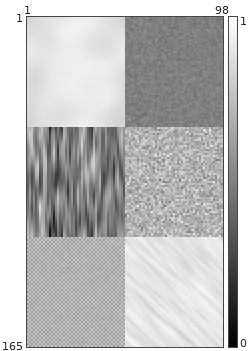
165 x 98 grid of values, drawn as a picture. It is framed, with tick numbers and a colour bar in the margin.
It is made of 3 by 2 panels. Panel 1,1: very high, smooth, faint in contrast. Panel 1,2: middling, fine-grained, faint in contrast. Panel 2,1: middling, streaked downward, strong in contrast. Panel 2,2: high, fine-grained. Panel 3,1: high, checkered. Panel 3,2: very high, slanting down to the right, faint in contrast.
